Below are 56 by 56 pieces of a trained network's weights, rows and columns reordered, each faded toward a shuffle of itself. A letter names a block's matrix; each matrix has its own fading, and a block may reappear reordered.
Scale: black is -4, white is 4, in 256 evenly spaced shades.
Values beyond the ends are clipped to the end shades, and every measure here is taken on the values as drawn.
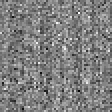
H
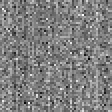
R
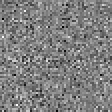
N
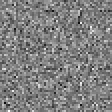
N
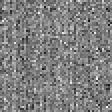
R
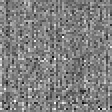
H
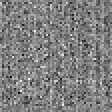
H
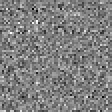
N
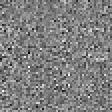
N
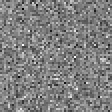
N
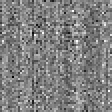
H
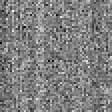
H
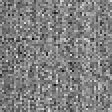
H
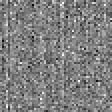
R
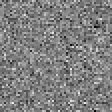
N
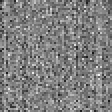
R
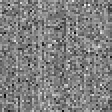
R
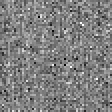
R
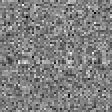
N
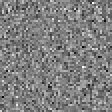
N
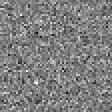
N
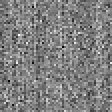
H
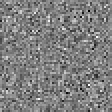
N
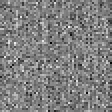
R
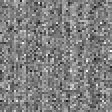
H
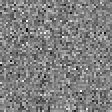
N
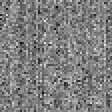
R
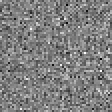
N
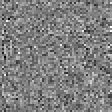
N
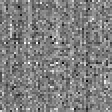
H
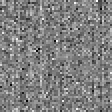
R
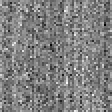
H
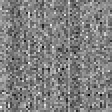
H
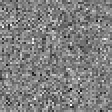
N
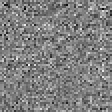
N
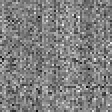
H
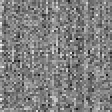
H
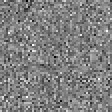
N
